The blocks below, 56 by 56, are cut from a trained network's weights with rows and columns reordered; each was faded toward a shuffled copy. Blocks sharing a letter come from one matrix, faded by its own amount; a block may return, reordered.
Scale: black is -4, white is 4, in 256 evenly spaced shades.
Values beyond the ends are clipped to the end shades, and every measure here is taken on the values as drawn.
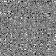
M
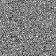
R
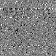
M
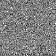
R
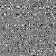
M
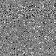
M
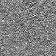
R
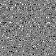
M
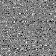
M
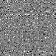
M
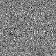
R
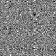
R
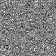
R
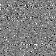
M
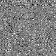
M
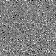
M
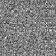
R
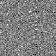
R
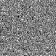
R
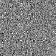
R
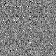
R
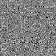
M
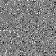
M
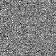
R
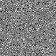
M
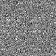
R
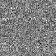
R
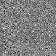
R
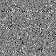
M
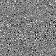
M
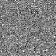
R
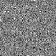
R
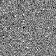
R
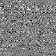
M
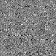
M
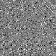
M
